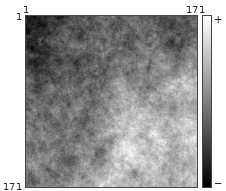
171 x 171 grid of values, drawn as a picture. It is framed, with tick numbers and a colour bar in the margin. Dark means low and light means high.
The halves do not mirror each other. No single row or column stands out from its neighbours. The ninth with the lowest average is the top left. There is an overall slope up to the bottom right. There are no regular stripes. The texture varies smoothly and slowly.
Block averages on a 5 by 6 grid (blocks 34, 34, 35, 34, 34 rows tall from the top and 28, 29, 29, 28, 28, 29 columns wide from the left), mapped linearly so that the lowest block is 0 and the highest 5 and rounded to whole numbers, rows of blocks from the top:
0 1 2 2 2 1 | 1 1 2 2 3 3 | 2 2 2 4 4 4 | 2 2 3 5 5 5 | 3 3 4 5 5 4
